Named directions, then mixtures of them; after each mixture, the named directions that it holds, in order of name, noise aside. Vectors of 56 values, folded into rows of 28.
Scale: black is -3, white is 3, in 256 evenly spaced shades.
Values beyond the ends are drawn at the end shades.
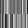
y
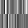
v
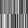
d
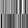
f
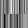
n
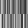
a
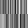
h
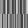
a, h, v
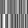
d, v, y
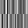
a, v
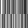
a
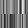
f, n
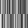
a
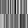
h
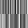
h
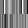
f, n, y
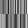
h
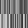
a, d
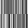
n, y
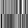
f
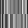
y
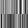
f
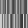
a, h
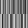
a, y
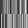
a, f, y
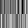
f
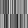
h, n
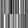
n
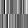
v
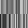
a, d, h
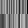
h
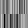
n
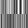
f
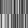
d
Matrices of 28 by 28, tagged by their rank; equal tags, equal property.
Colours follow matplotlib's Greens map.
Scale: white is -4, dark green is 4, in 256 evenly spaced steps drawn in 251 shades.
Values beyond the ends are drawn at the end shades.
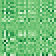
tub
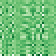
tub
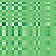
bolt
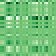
bolt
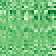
tub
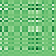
bolt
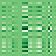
bolt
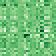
tub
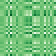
bolt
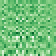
tub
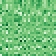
tub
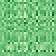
tub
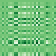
bolt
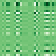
bolt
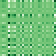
bolt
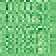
tub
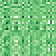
tub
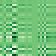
bolt
